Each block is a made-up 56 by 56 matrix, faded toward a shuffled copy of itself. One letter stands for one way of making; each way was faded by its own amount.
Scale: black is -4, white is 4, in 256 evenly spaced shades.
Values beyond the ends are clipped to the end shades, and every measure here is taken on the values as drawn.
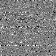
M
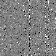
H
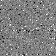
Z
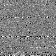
M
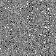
H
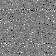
Z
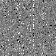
H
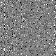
H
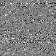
M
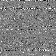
M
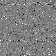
Z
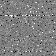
Z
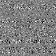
M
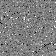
Z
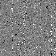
H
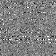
M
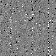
H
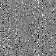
H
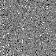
H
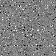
Z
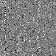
H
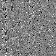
H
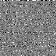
M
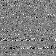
M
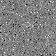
Z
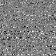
M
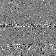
M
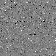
Z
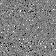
Z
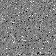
Z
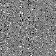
H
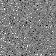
Z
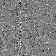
H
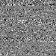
M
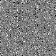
H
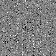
H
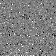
Z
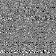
M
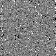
H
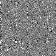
H
